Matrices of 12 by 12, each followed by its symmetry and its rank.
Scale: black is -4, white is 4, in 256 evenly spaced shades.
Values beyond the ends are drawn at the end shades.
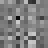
neither, rank two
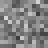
neither, full rank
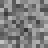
neither, full rank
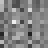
neither, rank two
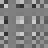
symmetric, rank one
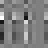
neither, rank one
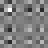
symmetric, rank one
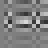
neither, rank one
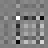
symmetric, rank one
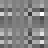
neither, rank one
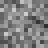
neither, full rank
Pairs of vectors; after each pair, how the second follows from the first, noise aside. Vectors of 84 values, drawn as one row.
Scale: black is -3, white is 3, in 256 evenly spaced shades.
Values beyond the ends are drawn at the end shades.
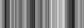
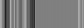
partly zeroed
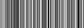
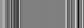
partly zeroed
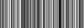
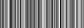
sign-scrambled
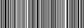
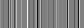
partly zeroed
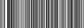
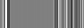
partly zeroed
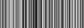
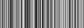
sign-scrambled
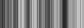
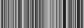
sign-scrambled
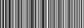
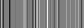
partly zeroed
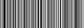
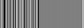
partly zeroed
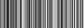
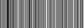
partly zeroed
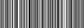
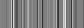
partly zeroed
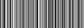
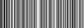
sign-scrambled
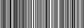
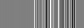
partly zeroed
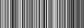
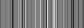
partly zeroed
